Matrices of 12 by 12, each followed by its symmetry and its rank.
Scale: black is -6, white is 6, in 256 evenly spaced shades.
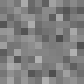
antisymmetric, full rank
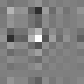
symmetric, rank one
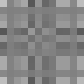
symmetric, rank one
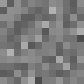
symmetric, full rank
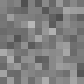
neither, full rank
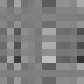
neither, rank one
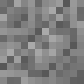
symmetric, full rank
